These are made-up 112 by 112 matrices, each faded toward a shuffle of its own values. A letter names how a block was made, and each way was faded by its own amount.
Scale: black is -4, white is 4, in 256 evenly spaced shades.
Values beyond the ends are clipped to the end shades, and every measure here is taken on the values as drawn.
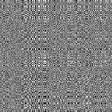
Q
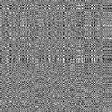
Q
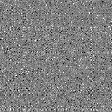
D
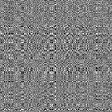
Q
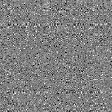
D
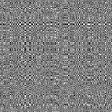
Q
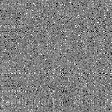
D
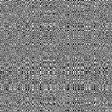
Q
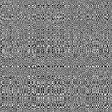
Q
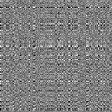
Q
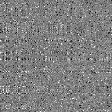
D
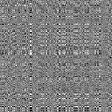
Q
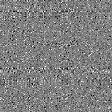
D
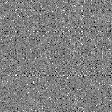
D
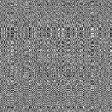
Q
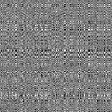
Q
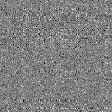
D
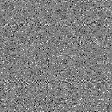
D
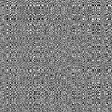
Q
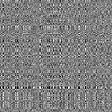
Q
